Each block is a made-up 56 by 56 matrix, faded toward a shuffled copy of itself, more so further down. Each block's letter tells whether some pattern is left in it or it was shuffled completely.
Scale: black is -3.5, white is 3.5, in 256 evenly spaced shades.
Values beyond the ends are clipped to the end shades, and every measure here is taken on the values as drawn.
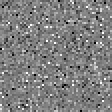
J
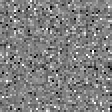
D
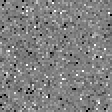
J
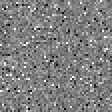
J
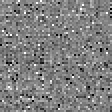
D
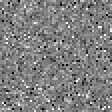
J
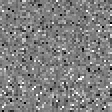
D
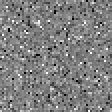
J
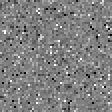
J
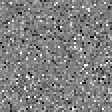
J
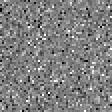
D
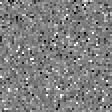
J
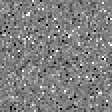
J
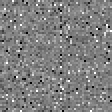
D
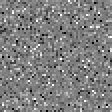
J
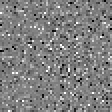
D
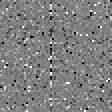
D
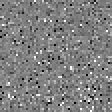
D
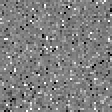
J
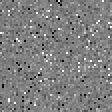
J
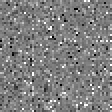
D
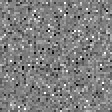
J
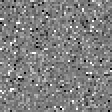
J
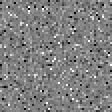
J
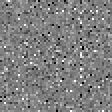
D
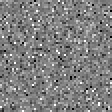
J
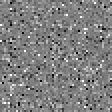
D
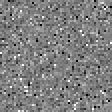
J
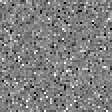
J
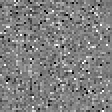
D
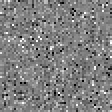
D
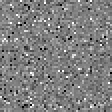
D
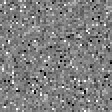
J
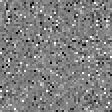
D
